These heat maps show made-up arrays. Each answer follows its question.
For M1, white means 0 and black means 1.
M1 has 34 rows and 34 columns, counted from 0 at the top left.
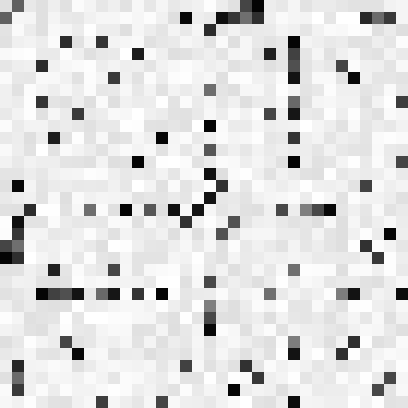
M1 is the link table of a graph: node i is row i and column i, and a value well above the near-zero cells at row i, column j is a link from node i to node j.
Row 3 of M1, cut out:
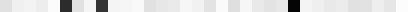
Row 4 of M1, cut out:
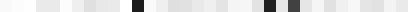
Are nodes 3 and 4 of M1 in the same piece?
yes
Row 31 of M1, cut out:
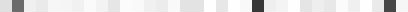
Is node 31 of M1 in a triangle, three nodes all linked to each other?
yes
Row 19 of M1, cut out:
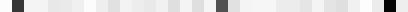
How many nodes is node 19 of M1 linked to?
3
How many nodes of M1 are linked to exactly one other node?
10
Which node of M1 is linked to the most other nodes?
node 24
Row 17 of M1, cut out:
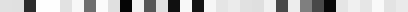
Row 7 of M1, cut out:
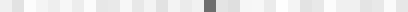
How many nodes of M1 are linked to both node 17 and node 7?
0
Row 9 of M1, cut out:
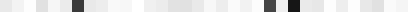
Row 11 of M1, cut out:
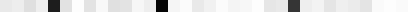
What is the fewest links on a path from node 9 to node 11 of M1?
2
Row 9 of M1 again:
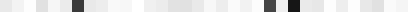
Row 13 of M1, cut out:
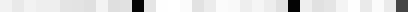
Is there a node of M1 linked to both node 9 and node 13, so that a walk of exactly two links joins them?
yes
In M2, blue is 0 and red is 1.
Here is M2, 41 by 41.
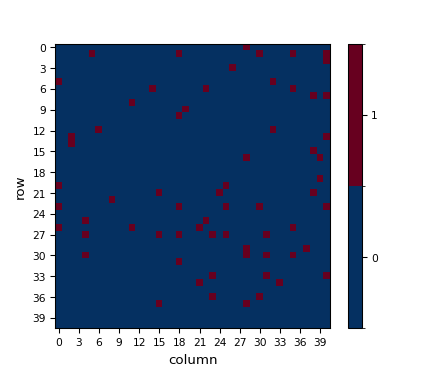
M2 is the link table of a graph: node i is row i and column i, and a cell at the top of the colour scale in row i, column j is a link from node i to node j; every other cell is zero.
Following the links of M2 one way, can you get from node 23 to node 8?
yes
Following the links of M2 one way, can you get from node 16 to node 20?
no
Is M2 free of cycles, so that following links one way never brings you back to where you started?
yes
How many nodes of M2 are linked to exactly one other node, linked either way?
4
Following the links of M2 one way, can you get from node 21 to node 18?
no
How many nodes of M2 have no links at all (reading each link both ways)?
1
